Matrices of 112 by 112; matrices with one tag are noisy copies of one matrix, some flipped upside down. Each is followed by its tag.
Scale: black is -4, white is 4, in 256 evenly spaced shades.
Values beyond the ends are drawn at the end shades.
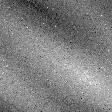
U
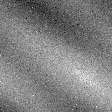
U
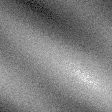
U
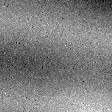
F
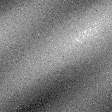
U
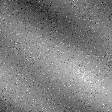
U
